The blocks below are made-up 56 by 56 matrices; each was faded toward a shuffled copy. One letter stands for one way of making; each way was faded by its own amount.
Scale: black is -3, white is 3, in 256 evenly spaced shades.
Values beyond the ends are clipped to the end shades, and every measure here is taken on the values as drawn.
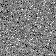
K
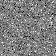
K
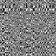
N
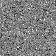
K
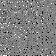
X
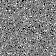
K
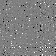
X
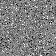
K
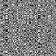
N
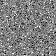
K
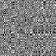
N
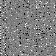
X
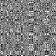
N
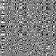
N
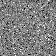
K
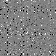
X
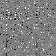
X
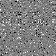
X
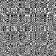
N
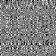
N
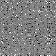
X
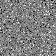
K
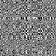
N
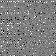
X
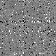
X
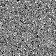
K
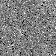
K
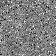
K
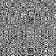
N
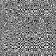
N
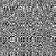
N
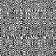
N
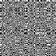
N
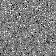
K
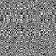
N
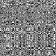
N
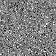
K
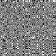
N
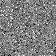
K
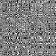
N
